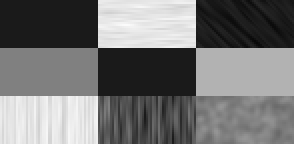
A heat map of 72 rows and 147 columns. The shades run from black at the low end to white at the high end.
The table splits into 3 rows of 3 panels. Panel 1,1: very low, flat. Panel 1,2: very high, streaked across, faint in contrast. Panel 1,3: very low, slanting down to the right, faint in contrast. Panel 2,1: middling, flat. Panel 2,2: very low, flat. Panel 2,3: high, flat. Panel 3,1: very high, streaked downward, faint in contrast. Panel 3,2: low, streaked downward. Panel 3,3: middling, blotchy, faint in contrast.
